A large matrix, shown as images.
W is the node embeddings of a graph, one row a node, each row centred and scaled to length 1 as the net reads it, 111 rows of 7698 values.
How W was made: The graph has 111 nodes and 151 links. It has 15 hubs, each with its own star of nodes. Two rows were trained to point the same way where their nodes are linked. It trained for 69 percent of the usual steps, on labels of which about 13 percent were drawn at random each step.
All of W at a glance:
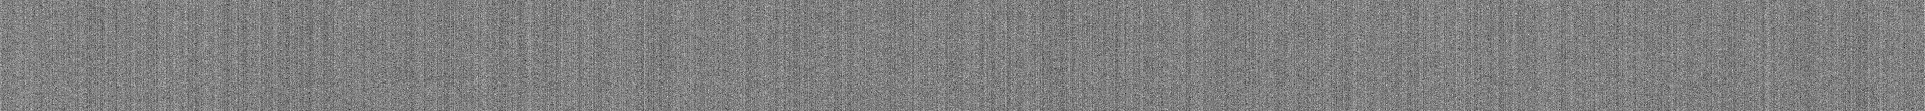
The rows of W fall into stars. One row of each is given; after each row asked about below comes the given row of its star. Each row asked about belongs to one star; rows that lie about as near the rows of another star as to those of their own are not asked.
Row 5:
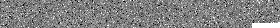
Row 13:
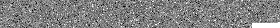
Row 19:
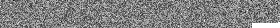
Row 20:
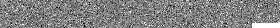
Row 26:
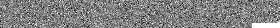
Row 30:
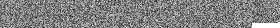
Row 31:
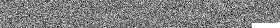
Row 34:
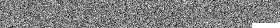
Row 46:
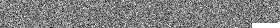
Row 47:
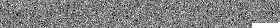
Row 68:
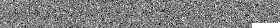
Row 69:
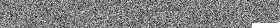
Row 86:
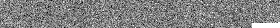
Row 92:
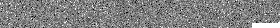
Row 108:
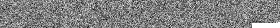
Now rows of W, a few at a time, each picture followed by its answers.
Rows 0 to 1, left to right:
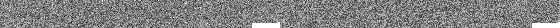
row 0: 26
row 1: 69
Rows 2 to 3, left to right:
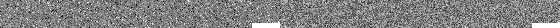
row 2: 31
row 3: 69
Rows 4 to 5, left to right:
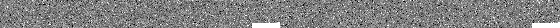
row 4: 19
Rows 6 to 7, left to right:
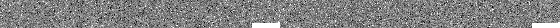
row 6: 5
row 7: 31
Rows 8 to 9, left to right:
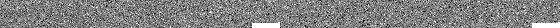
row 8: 47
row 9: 26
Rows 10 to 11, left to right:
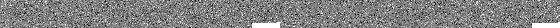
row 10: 68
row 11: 108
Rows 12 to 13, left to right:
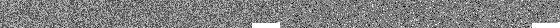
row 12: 46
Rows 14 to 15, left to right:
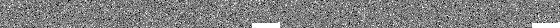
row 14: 108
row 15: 13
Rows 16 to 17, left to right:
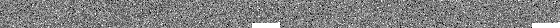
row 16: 46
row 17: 86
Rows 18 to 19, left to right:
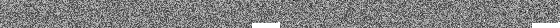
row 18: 68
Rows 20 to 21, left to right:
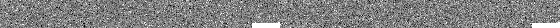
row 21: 26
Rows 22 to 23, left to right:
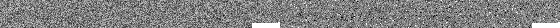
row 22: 31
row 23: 26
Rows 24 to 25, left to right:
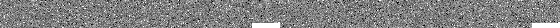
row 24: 19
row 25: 86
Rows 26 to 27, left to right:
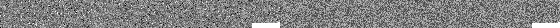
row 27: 20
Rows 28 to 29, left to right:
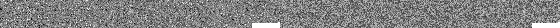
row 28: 20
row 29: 26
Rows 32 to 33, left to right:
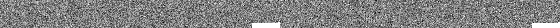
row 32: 68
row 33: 13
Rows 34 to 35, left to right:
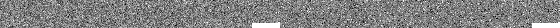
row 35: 47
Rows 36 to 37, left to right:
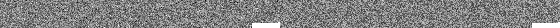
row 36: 5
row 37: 19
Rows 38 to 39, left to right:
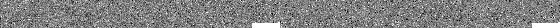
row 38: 20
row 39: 13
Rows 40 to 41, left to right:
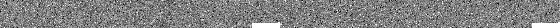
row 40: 34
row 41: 47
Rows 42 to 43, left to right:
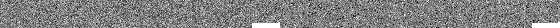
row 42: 13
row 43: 26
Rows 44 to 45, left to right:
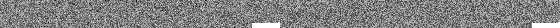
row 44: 69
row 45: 47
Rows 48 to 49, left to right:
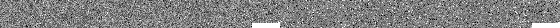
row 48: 19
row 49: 19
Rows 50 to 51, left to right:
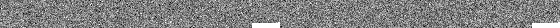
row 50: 108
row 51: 20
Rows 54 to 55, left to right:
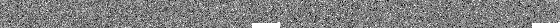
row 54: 69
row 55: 47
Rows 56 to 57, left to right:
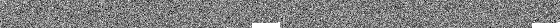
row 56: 92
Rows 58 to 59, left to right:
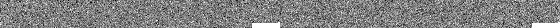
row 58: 108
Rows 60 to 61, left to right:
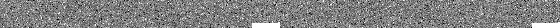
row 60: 86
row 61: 86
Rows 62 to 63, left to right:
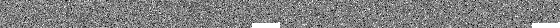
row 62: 19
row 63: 20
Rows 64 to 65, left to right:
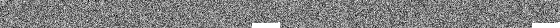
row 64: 30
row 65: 46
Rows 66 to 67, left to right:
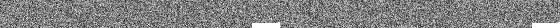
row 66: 20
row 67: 34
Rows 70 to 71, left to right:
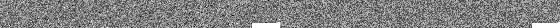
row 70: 69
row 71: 108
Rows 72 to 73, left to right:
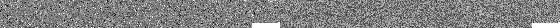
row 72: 47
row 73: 86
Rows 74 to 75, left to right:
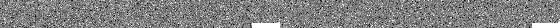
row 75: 26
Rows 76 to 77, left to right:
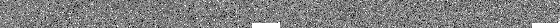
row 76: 13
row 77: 69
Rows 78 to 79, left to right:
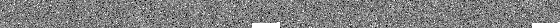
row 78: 68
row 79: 108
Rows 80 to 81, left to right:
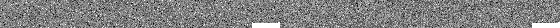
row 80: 68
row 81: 46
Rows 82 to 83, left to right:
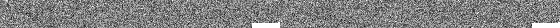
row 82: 34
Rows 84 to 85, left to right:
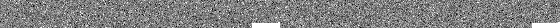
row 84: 68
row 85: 86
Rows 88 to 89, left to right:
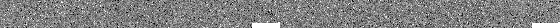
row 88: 92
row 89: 19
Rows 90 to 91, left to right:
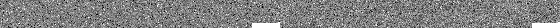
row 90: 92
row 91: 69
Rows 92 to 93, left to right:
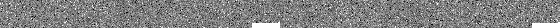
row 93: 5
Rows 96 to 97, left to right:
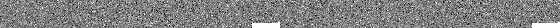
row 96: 68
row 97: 20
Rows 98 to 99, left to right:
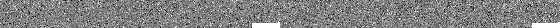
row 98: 92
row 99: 20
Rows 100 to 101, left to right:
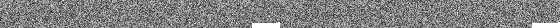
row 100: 47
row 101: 30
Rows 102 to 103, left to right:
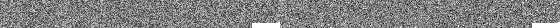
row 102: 5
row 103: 26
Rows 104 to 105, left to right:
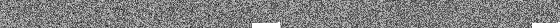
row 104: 108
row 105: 92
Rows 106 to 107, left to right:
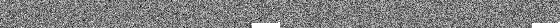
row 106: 47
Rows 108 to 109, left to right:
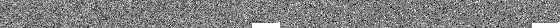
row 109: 108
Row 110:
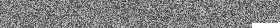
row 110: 13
